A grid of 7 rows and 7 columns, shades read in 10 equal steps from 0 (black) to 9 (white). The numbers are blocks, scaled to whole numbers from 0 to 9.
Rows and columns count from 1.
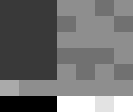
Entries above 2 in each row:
4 4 4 4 4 7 4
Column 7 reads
5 4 5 5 4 5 9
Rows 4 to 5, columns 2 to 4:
2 2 4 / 2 2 5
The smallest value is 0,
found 3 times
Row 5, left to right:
2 2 2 5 4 5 4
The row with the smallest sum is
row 4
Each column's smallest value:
0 0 0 4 4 4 4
